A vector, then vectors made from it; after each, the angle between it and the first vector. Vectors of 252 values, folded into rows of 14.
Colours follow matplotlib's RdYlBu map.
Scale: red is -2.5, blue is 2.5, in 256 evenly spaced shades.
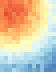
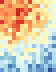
nearly parallel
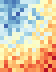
nearly opposite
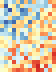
partly opposed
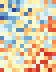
partly opposed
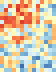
partly aligned
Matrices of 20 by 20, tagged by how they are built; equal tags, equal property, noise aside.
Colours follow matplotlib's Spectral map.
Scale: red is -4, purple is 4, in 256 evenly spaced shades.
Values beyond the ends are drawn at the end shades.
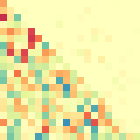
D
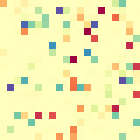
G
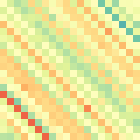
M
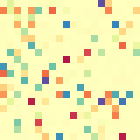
G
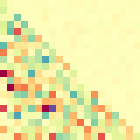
D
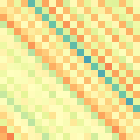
M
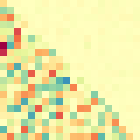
D
